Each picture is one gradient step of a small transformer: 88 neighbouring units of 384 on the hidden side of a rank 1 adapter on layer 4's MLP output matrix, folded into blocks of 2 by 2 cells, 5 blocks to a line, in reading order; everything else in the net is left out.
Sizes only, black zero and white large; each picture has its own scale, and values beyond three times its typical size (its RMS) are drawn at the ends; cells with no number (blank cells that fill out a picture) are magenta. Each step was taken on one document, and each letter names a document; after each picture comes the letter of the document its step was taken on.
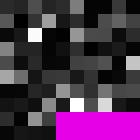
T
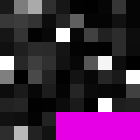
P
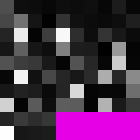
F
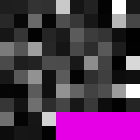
T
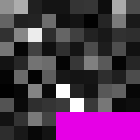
T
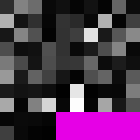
F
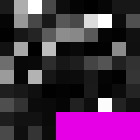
P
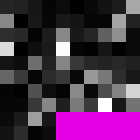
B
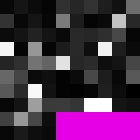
B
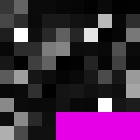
F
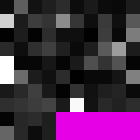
F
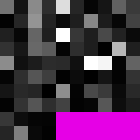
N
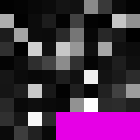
B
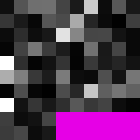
N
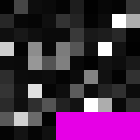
B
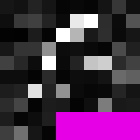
P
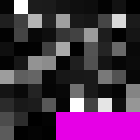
F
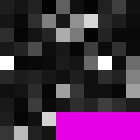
N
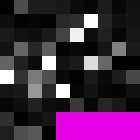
P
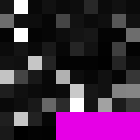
B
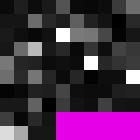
N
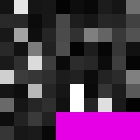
F
